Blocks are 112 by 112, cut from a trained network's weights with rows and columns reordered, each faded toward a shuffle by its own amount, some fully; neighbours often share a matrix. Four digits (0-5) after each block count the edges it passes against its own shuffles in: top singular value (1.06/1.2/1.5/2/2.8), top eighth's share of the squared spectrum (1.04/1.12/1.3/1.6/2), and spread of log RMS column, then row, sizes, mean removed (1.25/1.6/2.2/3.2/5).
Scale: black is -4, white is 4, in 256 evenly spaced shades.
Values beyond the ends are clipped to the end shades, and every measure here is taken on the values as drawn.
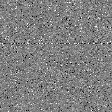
3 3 1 1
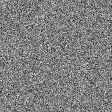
1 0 0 0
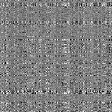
4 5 3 4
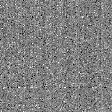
3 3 1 2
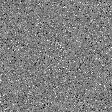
0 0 0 0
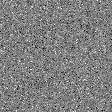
1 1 0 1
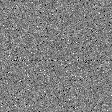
3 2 0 1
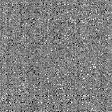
3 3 1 3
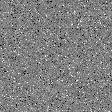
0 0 0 0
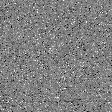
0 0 0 0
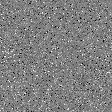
0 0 0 0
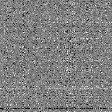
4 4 3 2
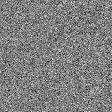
3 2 1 0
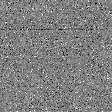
2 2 1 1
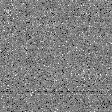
2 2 1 1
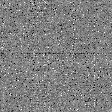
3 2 1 1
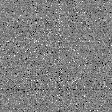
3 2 2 1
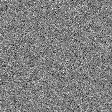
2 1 0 0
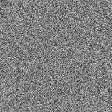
3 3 1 2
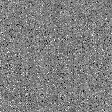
2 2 0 1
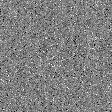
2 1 0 0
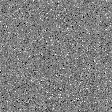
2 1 0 0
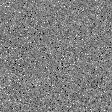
2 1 0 0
